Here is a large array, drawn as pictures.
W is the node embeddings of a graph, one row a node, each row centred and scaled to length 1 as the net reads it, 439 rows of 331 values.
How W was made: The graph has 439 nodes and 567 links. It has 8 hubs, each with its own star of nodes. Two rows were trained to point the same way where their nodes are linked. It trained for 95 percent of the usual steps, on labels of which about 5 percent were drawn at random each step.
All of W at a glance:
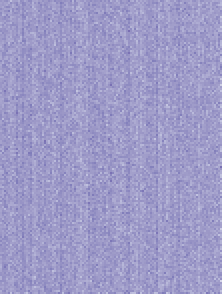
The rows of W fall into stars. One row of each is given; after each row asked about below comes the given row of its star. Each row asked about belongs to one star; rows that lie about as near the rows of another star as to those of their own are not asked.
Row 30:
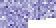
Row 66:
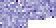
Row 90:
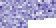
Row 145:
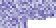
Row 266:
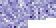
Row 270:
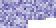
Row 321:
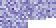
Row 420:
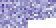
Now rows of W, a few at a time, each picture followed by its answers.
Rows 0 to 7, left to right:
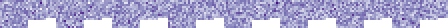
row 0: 30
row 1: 266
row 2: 145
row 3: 66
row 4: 90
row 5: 270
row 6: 270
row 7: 90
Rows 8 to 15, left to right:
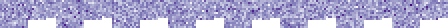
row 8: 321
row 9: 420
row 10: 66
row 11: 145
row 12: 145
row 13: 420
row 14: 90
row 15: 321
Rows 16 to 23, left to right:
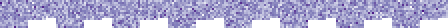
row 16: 266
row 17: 266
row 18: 145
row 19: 420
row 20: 270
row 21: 145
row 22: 90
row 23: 420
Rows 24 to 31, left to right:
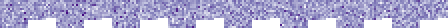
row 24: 66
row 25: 30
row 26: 321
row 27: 90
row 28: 30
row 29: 30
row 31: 266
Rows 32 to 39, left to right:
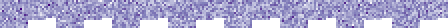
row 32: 270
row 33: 266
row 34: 145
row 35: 266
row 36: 270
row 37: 145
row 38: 321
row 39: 30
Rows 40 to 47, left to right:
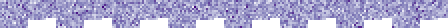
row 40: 321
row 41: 270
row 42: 270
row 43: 30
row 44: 321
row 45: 30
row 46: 321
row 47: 30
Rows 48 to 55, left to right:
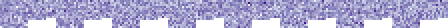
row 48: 145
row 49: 90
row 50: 145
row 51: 270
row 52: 30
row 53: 145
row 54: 145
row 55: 66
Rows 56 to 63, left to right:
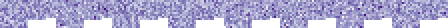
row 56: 266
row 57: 270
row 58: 145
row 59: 420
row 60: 270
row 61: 270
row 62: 90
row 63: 266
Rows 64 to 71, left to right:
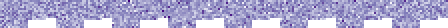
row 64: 270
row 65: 90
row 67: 90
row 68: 90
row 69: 321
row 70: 266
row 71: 266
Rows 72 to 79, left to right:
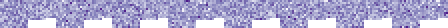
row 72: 30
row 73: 420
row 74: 321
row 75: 266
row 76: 30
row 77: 321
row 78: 321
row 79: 266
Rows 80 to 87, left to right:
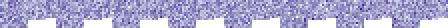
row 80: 30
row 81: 145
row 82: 145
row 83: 321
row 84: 270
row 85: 30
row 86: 321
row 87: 66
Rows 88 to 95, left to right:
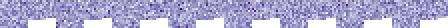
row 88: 30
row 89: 30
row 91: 420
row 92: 30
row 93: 145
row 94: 420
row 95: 66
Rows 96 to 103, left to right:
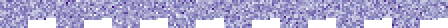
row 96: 321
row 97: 266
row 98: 90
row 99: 420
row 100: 266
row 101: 145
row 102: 420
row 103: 66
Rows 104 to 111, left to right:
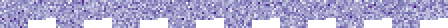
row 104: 66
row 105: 145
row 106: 66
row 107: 90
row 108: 66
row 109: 266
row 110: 266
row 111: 321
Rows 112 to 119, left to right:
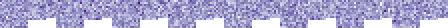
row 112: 321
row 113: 145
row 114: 321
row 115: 66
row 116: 66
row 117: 30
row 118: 90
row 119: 270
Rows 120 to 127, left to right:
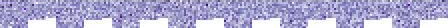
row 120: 420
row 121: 90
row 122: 266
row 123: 30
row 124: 90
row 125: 145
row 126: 90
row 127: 30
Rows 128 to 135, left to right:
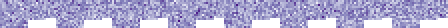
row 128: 420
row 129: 321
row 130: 90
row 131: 420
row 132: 270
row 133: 420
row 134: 266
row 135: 90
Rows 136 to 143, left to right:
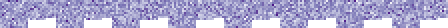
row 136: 321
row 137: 66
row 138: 420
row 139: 321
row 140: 266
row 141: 321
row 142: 266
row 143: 90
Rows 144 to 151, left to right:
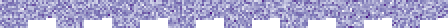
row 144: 145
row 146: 90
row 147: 145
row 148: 66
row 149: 66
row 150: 266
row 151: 90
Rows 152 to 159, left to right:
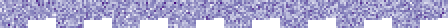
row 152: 420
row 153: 266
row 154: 145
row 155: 270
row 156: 321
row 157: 420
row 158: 66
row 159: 420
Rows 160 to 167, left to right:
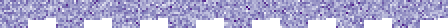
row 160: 66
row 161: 66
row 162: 145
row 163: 90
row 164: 66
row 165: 270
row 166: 30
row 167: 30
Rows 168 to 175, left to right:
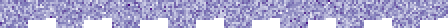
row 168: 30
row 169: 145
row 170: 30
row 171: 420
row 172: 30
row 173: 66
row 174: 266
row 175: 145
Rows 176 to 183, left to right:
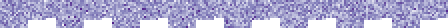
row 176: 270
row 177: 420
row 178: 420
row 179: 420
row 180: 266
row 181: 321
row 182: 30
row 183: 90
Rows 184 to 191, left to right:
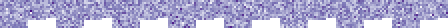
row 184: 420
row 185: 321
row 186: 321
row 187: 321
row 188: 266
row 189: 145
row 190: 420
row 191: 270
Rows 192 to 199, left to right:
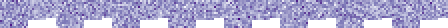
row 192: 321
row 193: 270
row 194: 30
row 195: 145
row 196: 90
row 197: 66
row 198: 30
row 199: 321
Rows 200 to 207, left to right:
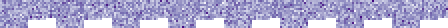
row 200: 270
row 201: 321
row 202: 420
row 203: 266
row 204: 270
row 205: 66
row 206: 145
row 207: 145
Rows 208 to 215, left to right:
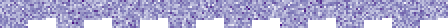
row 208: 420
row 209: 145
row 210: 321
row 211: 90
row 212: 66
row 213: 66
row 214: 321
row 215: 66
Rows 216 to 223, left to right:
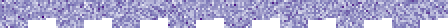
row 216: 420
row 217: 270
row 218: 145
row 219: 30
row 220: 420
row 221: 30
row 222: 30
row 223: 90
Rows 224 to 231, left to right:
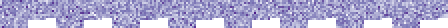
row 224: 90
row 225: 266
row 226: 420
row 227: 66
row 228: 321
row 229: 270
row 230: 270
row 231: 420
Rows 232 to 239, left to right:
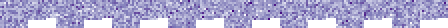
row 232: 420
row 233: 30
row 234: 66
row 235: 90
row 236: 321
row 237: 266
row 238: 420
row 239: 270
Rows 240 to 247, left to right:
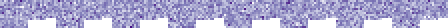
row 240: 90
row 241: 420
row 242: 90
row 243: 66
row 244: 270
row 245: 321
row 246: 270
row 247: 145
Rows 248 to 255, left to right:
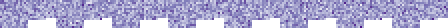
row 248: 30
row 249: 321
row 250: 90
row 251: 321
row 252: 30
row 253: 30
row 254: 321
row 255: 30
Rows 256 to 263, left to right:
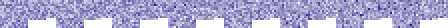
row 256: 66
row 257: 420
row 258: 66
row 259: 30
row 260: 66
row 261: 420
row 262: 270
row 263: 321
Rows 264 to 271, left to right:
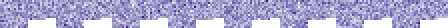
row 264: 90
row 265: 420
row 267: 30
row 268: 266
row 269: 420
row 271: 66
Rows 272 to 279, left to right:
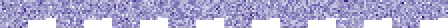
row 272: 66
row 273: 145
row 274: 420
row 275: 145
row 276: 30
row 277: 266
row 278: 270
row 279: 266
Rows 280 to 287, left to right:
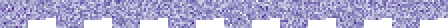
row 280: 321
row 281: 420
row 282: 270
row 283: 420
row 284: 270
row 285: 30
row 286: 30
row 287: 66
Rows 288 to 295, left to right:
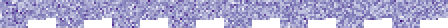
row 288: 145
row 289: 420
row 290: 66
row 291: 321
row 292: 66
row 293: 270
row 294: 30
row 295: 420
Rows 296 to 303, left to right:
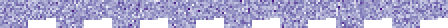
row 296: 321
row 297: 266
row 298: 321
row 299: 270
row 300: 66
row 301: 30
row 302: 420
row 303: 145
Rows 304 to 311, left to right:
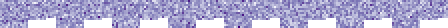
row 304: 321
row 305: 420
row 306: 321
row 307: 90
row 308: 266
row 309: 90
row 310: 90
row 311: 420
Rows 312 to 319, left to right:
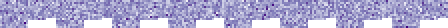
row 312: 145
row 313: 270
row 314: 270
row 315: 270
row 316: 270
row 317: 90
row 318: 321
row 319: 266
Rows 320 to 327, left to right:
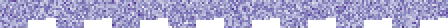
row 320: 266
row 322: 30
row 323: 145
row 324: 266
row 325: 420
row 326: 266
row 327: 270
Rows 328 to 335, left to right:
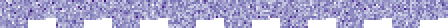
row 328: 420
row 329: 66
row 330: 90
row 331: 270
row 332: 90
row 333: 266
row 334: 30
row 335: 321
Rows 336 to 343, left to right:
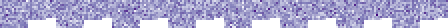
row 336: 90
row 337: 321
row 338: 30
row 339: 145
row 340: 420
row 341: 270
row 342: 270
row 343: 30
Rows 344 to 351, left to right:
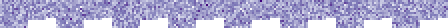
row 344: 270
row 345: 420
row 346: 321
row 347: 420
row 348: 145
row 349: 270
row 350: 90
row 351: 145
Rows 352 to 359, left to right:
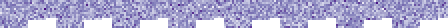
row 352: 420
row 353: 321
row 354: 66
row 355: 66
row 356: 266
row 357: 266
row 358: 30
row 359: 321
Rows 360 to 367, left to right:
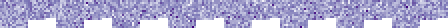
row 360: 420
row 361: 66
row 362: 420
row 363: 321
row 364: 266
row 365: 66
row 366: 30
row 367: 30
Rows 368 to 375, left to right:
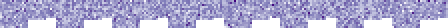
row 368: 145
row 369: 66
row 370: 270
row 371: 90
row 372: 270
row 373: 420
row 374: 90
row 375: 145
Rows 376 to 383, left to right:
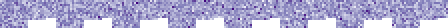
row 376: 321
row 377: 145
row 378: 30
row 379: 66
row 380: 90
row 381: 270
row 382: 420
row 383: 90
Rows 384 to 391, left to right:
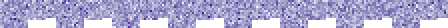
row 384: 90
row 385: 321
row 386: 145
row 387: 66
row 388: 90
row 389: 321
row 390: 266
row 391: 30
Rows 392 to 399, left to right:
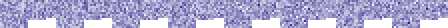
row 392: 145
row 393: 90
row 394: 321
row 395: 30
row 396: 145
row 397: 30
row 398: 145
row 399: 145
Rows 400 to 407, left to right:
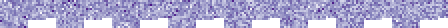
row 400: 90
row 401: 321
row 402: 30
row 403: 90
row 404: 270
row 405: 270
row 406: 66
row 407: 270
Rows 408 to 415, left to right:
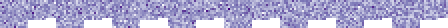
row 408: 266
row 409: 266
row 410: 145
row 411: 145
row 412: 66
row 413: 420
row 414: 270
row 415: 90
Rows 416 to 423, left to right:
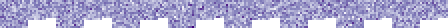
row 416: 321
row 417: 321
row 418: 145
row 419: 321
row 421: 270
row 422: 30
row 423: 66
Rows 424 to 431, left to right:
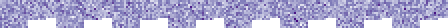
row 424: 420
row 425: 30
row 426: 30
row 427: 66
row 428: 270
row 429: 420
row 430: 66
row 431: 145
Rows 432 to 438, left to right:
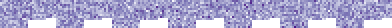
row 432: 90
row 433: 30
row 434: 145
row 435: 90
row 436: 321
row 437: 30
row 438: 266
